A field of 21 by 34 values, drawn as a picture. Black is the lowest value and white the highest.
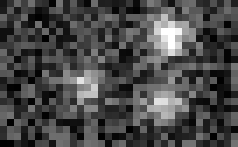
On average the colour sits 30% of the way up the scale. There are three bumps. The top right is the ninth with the highest average. No row or column stands out.
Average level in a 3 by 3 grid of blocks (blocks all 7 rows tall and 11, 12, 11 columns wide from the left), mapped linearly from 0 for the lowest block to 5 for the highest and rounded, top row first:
0 2 5 | 1 4 2 | 1 2 2
